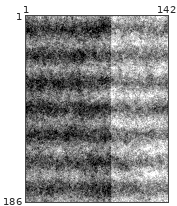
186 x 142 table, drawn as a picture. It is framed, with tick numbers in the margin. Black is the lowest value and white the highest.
A vertical seam about 60% of the way across splits the table, and the right part is higher. The middle left is the ninth with the lowest average. Horizontal stripes repeat 7 times down the table. On average the colour sits 50% of the way up the scale. The values follow a bell shape.
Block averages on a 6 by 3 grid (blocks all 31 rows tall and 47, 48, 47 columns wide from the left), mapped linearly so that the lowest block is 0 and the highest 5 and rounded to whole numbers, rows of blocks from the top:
1 2 5 | 1 2 5 | 0 2 4 | 0 1 4 | 2 2 5 | 2 2 5
